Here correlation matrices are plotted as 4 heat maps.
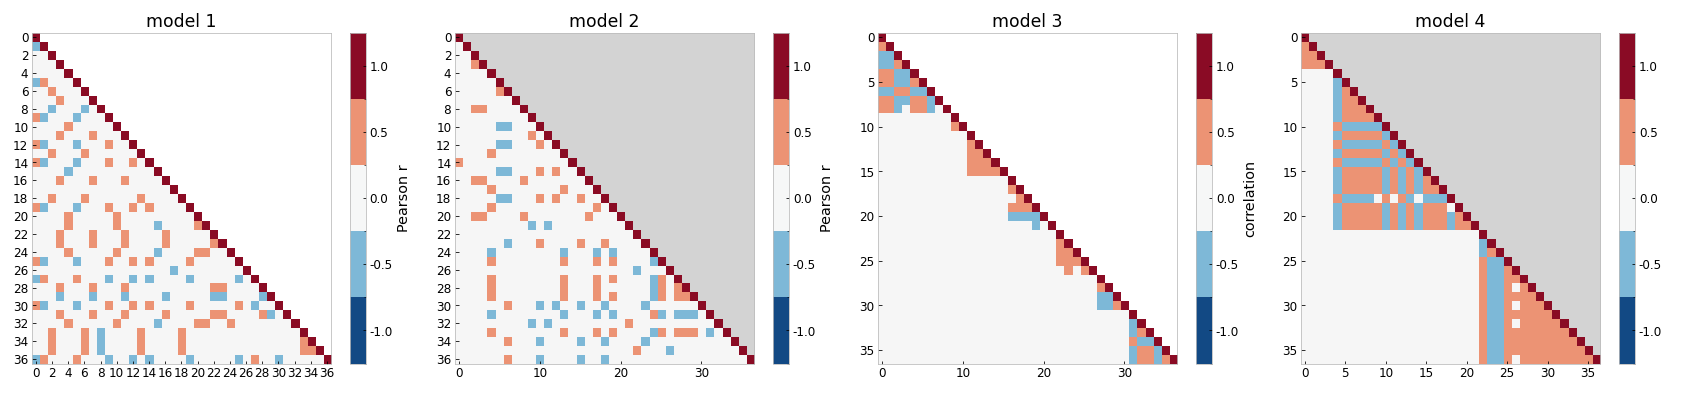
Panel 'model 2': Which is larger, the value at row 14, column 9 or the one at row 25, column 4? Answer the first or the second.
the second
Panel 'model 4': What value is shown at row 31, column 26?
0.5
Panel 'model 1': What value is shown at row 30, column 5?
-0.5
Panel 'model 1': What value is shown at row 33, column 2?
0.5
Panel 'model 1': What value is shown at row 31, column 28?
0.5
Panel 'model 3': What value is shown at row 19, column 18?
0.5
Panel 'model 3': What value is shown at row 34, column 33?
-0.5
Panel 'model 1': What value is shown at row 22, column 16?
0.5
